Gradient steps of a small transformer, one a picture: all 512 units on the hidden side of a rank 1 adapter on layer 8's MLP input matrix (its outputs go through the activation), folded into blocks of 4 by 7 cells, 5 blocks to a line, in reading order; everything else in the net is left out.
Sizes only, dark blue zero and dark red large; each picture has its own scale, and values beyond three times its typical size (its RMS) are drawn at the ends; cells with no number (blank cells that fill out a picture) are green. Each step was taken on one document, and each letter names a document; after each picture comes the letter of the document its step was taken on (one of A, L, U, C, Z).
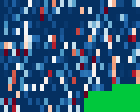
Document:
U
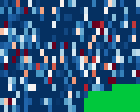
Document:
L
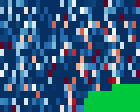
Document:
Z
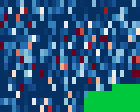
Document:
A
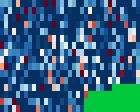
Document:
L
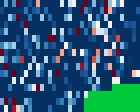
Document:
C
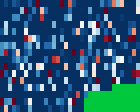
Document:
U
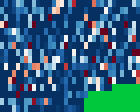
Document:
L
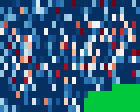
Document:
A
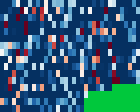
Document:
U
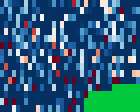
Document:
Z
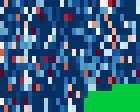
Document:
C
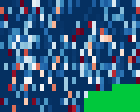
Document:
A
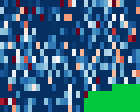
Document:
C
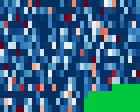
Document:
Z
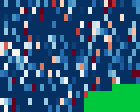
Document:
U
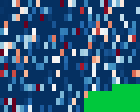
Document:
C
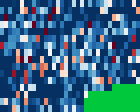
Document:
A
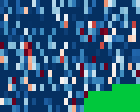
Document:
L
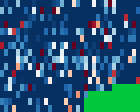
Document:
L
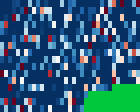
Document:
U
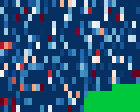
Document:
U
